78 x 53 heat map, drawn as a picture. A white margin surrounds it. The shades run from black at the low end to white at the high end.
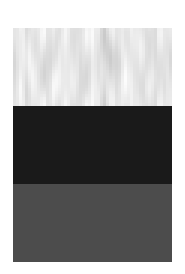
The table splits into 3 rows of 1 panel. Panel 1,1: very high, streaked downward, faint in contrast. Panel 2,1: very low, flat. Panel 3,1: low, flat.
